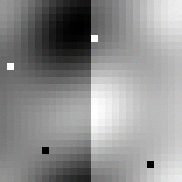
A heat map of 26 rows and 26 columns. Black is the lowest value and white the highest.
Calmest part: middle right. Ninth with the lowest average: top middle. Seam: vertical, 50% of the way across, the right part higher. Lone odd cells: 4, 2 higher and 2 lower than their neighbours.
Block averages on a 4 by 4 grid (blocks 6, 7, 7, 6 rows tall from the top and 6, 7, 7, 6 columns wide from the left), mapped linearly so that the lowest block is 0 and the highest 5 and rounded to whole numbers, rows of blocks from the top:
2035 | 2144 | 3354 | 3244
